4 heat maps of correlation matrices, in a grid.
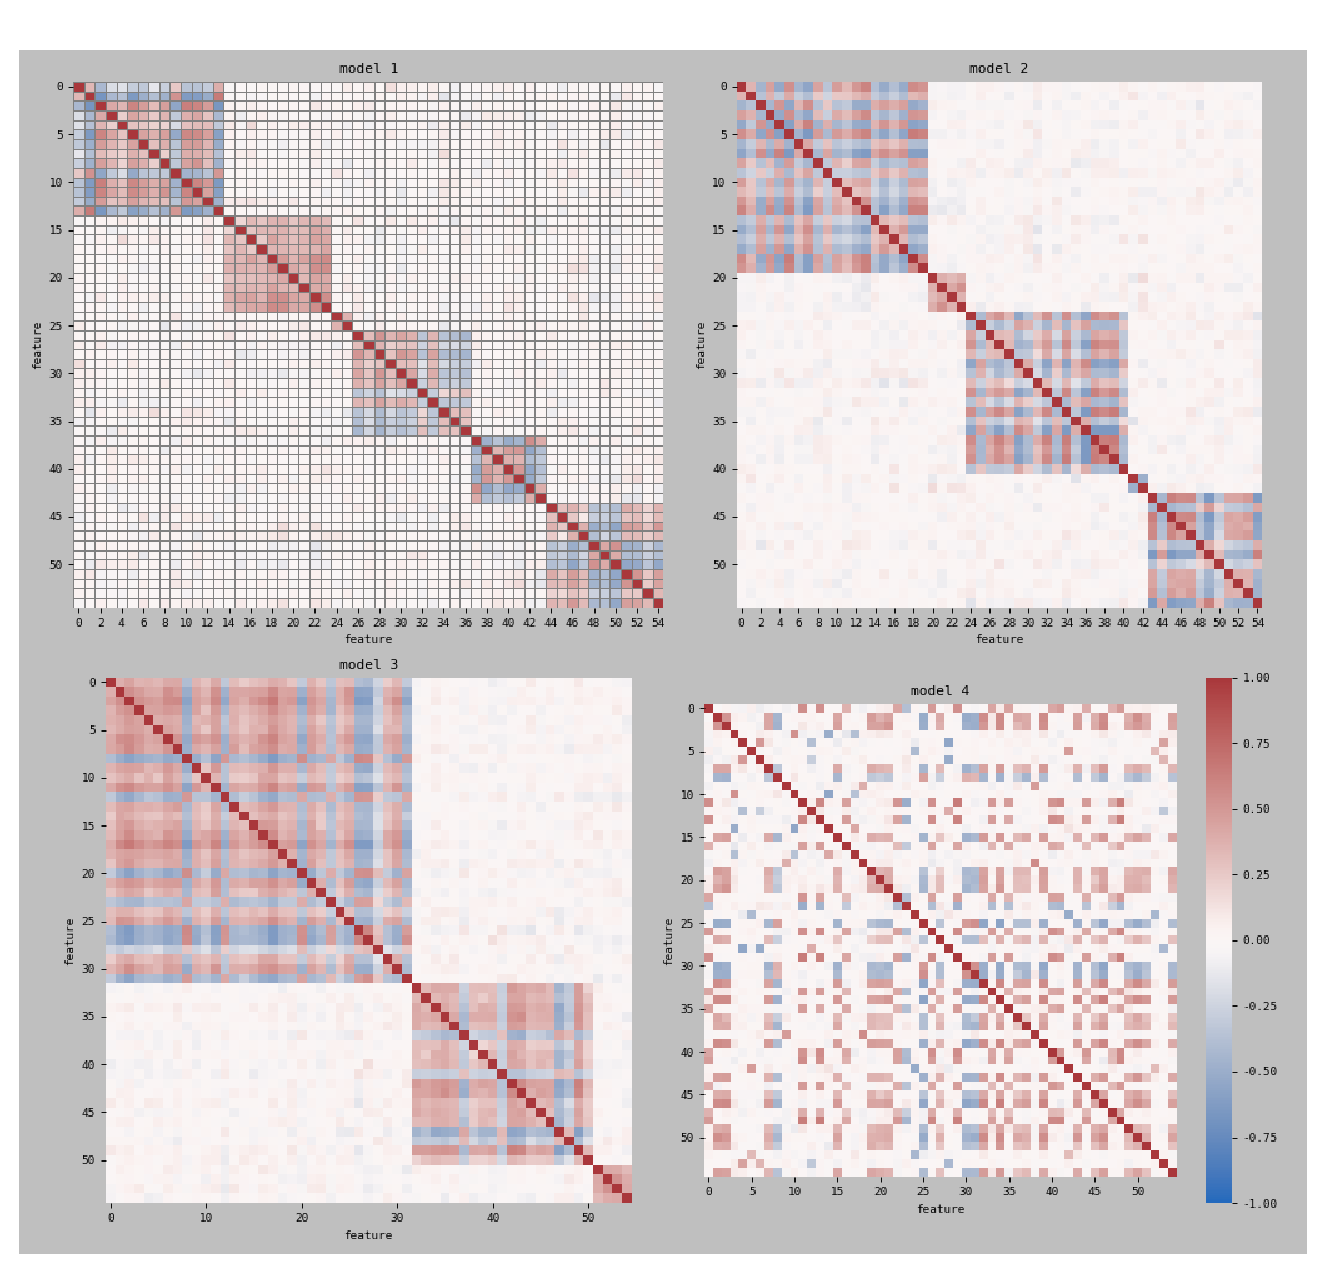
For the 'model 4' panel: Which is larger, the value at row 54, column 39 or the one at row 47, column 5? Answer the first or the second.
the first
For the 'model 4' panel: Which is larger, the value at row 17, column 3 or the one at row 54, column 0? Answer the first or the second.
the second
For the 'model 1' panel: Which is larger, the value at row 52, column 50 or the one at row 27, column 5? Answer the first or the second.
the second
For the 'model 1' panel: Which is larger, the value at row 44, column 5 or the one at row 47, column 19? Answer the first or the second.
the second
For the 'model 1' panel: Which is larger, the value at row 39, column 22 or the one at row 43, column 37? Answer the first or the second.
the second
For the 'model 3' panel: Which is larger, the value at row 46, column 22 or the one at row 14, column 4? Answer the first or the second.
the second
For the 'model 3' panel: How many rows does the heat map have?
55
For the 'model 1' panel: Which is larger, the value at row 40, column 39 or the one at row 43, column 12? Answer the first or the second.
the first
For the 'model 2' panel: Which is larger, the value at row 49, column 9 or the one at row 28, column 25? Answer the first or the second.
the first
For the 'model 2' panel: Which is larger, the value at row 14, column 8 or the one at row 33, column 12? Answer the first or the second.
the second
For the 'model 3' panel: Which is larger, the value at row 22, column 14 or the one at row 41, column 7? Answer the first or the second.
the first
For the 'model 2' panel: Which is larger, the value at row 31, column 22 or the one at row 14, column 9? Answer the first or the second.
the second
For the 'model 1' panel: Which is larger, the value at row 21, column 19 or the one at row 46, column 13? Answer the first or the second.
the first
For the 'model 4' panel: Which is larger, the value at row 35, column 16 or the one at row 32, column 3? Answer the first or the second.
the first
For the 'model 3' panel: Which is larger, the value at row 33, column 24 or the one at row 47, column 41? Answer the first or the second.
the second
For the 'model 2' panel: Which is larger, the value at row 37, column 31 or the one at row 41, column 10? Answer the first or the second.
the first
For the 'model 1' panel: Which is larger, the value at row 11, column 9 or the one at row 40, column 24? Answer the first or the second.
the second
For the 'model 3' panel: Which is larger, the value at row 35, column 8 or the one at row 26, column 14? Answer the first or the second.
the first
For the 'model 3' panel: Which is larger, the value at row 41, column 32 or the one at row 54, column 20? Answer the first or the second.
the second
